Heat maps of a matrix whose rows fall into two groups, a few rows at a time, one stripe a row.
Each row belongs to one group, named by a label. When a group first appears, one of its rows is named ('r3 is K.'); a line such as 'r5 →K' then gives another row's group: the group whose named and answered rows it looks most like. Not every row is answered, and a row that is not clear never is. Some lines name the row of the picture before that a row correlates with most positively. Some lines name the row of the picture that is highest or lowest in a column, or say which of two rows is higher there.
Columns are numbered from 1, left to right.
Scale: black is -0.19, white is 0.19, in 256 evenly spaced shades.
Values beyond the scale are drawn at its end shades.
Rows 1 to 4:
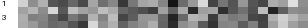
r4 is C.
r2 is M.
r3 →C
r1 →C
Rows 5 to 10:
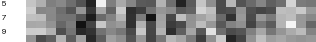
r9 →C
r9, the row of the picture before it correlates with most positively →1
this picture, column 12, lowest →6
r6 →C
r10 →M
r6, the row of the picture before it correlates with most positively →3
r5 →C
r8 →C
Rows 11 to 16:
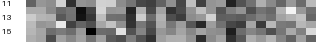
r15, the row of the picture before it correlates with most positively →7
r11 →M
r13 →C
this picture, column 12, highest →13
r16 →M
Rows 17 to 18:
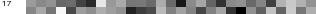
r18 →M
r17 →C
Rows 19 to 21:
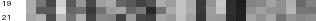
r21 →M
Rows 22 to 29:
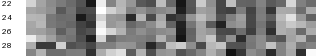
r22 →C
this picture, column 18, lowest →28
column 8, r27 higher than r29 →Yes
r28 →M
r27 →C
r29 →C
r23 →C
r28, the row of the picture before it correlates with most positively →20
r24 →C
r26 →C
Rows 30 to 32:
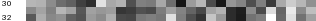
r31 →M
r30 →C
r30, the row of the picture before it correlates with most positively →25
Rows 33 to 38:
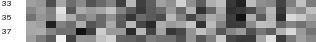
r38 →M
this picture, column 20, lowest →37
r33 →M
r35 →M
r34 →M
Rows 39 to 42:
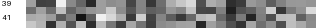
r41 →C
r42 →M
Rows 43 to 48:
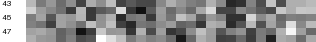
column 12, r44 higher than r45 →No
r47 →C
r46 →M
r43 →M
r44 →C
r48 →C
